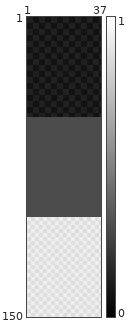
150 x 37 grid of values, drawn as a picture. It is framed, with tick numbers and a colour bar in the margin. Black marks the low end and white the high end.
The table splits into 3 rows of 1 panel. Panel 1,1: very low, checkered, faint in contrast. Panel 2,1: low, flat. Panel 3,1: very high, checkered, faint in contrast.
